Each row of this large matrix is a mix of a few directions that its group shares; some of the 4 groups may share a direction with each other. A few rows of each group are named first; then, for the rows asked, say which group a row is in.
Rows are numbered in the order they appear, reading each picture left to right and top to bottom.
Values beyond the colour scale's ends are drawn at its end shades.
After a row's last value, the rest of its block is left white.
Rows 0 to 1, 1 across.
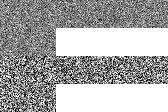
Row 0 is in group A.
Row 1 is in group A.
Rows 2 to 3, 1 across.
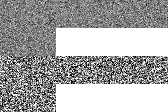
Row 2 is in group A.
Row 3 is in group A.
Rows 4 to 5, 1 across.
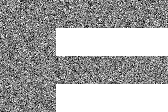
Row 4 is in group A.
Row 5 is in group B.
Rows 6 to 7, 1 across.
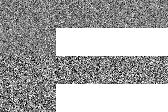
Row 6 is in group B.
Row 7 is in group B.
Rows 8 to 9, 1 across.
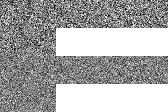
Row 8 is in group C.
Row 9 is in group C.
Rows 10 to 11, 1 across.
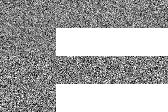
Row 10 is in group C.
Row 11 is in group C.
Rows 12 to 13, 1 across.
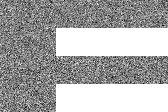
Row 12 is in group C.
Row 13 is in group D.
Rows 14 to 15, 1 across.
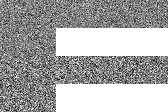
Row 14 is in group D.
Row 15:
B
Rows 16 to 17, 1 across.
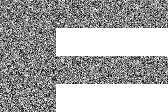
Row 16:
B
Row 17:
B
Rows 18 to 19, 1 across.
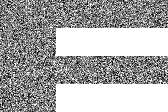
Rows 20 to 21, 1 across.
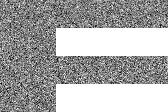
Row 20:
D
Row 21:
B
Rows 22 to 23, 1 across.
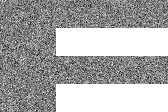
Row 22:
C
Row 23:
A
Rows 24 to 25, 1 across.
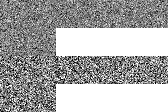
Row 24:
C
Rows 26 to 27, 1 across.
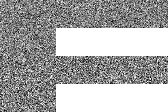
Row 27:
D
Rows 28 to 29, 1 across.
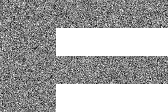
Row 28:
A
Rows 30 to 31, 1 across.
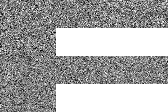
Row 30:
C
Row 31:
C
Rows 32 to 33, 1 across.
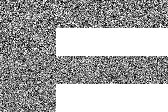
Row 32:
D
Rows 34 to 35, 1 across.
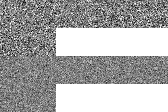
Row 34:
C
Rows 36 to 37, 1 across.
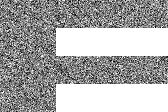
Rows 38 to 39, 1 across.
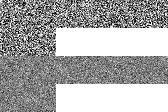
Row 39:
C
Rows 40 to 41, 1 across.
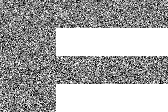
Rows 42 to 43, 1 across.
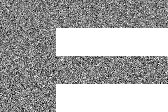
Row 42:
B
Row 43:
B
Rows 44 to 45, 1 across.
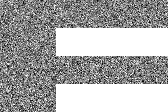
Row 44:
C
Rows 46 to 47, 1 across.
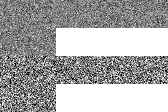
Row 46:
C
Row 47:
D
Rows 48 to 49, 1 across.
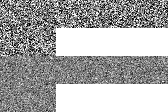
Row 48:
B
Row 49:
C
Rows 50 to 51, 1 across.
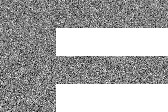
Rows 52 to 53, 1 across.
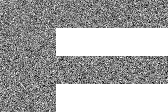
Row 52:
C
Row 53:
B
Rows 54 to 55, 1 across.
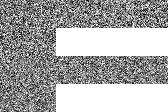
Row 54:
C
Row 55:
B
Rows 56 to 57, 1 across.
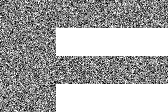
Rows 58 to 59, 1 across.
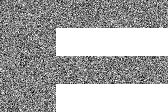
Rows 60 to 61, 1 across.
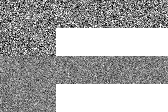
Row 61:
A
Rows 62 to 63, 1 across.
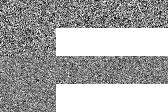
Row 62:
A
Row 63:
A
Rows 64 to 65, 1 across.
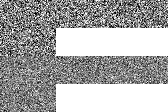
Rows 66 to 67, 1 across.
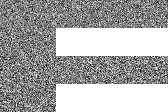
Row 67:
C
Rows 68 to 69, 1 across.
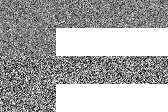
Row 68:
B
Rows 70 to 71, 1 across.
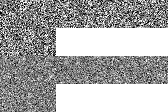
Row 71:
A
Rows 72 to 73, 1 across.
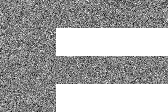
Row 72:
C
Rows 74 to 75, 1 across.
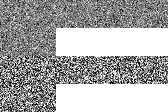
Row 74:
A
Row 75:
A
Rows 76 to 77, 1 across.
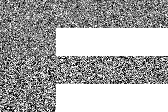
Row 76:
D
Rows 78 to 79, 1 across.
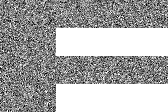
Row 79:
A
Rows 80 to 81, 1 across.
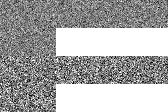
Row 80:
B
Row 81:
B
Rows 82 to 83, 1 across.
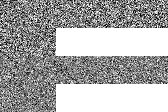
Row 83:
C
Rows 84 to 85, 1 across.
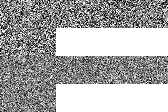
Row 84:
C
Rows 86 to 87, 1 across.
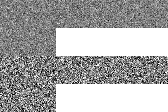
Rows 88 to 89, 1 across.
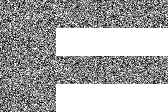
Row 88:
D
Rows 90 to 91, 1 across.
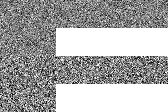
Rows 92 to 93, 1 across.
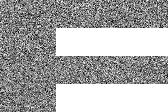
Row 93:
C
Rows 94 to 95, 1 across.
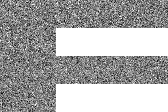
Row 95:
C
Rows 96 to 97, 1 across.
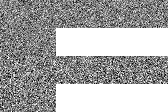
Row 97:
C
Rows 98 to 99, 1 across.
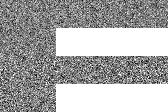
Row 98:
B
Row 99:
C
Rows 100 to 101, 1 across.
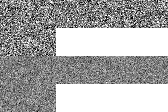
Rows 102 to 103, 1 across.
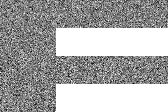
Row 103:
A
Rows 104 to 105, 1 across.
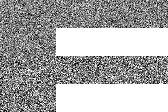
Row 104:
D
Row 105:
D
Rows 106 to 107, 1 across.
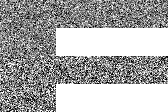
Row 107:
C
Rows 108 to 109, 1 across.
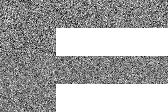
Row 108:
C
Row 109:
B
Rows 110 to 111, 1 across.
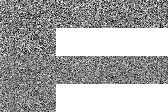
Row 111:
D
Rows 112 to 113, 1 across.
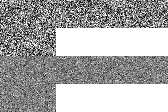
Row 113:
A
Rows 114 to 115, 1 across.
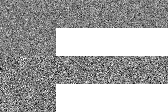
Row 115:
A
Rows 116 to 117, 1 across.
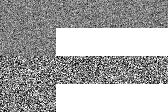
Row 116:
A
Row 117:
D
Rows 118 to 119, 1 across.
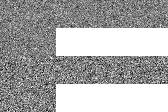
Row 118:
D
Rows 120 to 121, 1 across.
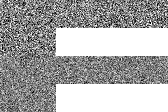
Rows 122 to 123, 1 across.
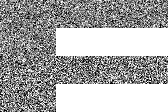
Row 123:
D
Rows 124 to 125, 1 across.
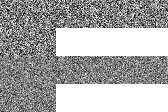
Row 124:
B
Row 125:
B
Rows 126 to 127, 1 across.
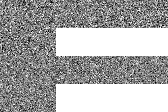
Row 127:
B
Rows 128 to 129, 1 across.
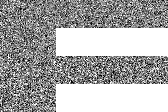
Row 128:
A
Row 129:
A
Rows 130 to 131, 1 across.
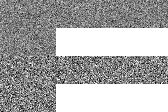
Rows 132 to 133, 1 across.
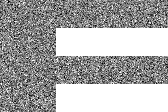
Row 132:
A
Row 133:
B
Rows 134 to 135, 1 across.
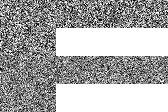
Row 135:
A
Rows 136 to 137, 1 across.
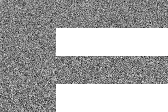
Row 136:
D
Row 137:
B
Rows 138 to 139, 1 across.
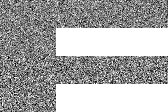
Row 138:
B
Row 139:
A
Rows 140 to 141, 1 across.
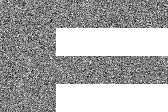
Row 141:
C
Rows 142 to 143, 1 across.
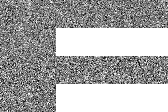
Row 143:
A
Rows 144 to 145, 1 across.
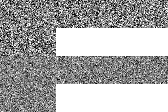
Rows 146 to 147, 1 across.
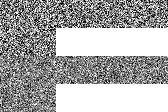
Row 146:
B
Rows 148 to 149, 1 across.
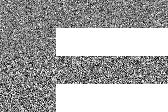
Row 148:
A
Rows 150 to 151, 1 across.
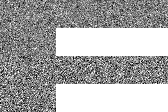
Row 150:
D
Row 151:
C
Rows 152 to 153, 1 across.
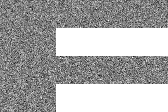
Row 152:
B
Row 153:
A
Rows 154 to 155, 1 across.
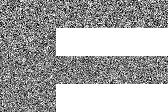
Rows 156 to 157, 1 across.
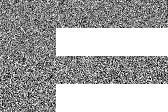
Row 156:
B
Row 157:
D
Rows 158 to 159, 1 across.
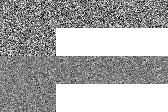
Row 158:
A
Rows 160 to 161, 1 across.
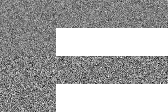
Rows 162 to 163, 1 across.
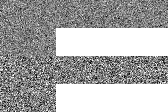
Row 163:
C
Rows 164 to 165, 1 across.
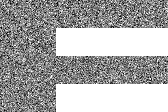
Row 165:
D
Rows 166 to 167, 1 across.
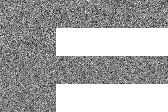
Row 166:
C
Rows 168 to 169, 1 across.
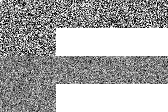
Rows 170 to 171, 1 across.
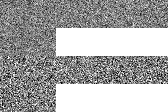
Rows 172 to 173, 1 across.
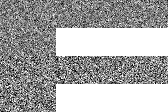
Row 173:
B
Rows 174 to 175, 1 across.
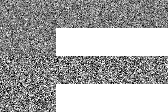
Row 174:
B
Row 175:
B
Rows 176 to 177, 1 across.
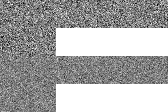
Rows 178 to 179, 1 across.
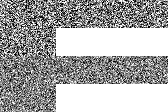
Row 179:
C
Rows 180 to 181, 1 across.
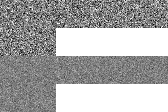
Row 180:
B
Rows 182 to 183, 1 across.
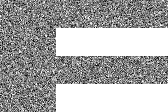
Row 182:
A
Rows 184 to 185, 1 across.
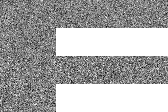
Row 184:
C
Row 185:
A
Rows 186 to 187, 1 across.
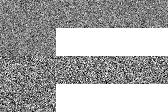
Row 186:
A
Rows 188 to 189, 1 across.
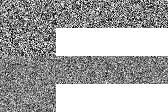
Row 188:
B
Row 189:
C
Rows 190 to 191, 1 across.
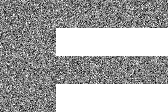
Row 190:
C
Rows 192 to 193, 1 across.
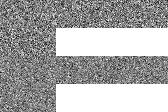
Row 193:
A
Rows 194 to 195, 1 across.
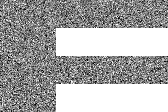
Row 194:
A
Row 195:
A
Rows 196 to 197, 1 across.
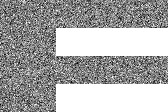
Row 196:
C
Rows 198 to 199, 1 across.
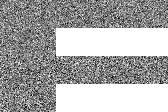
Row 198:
A
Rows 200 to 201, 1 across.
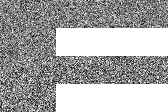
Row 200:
A
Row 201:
C
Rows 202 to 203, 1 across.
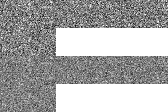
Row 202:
C
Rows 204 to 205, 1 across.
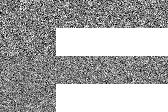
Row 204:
A
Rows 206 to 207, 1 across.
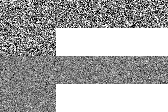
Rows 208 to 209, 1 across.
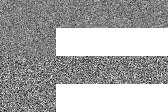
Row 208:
A
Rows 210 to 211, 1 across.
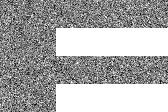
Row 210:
C
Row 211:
D
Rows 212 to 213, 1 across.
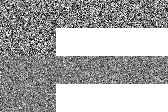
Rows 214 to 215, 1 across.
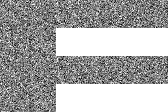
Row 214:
B
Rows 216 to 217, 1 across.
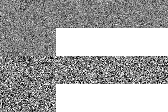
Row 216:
A
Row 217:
C
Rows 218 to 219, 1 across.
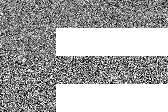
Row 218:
C
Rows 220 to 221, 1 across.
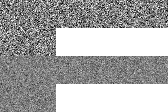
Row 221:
B
